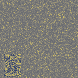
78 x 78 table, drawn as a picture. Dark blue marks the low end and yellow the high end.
Mirror symmetry: none. Roughest part: bottom left. Grain: fine. Stripes: none. Odd patch: rougher, in the bottom left.
